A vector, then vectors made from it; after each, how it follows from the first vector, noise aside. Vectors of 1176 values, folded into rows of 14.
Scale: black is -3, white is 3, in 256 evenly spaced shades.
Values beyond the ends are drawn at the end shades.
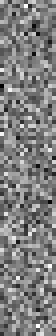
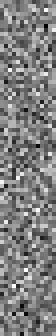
wrapped around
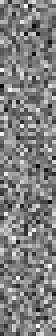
copied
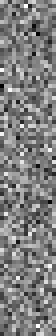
copied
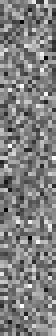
wrapped around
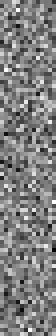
reversed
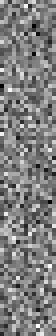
copied
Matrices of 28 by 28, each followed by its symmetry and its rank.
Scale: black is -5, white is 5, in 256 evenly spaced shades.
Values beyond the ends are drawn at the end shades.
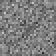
symmetric, full rank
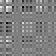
symmetric, rank one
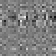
neither, rank three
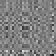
neither, rank three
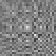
symmetric, rank three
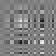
symmetric, rank one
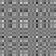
symmetric, rank one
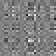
neither, rank three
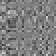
neither, rank three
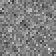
symmetric, full rank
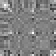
symmetric, rank three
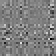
neither, rank three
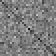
symmetric, full rank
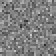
symmetric, full rank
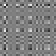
symmetric, rank one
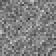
symmetric, full rank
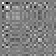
symmetric, rank three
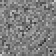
symmetric, full rank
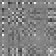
symmetric, rank three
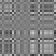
symmetric, rank one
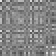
symmetric, rank three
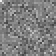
symmetric, full rank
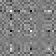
symmetric, rank three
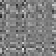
neither, rank three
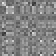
symmetric, rank three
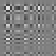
symmetric, rank one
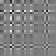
symmetric, rank one
